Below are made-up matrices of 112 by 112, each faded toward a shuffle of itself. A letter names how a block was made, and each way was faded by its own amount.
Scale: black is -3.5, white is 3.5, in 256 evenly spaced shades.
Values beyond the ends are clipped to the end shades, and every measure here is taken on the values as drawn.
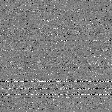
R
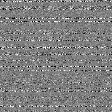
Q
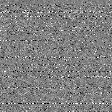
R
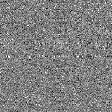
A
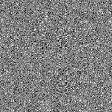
A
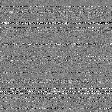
Q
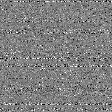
R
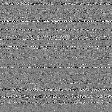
Q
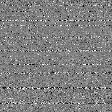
R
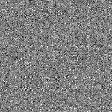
A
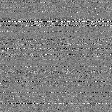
Q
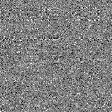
A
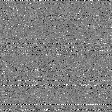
R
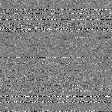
Q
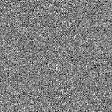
A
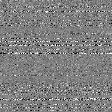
Q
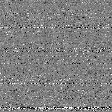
R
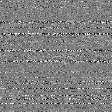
Q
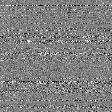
Q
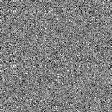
A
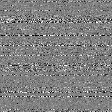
Q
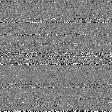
Q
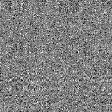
A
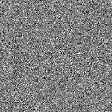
A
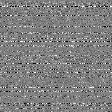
Q
